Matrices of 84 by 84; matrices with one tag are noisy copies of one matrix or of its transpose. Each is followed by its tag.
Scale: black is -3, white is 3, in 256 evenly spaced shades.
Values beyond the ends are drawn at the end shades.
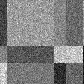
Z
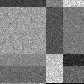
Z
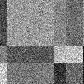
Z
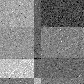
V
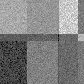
V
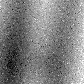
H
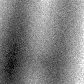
H
